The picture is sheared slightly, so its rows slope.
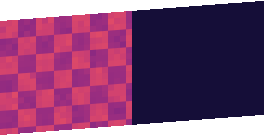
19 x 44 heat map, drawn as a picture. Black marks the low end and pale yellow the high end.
It is made of 1 by 2 panels. Panel 1,1: middling, checkered. Panel 1,2: very low, flat.
